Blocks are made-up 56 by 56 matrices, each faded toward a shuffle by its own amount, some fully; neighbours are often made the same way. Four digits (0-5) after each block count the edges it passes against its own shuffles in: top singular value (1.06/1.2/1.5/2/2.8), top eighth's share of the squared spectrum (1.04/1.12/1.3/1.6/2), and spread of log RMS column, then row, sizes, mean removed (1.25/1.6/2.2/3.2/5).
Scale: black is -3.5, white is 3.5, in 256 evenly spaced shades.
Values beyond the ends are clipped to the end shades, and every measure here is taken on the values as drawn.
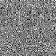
3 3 1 2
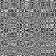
4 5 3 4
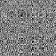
4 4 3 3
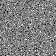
0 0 0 0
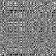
4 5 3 3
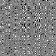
4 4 3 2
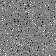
1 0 0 0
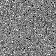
0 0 0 0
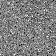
0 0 0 0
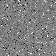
0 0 0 0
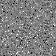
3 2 1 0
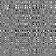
4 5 3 3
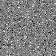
1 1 0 0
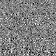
1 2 0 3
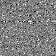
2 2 0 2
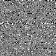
1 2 0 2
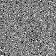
2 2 0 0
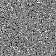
1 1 0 0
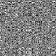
4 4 2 2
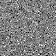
3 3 1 1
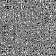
3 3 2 1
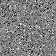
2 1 0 0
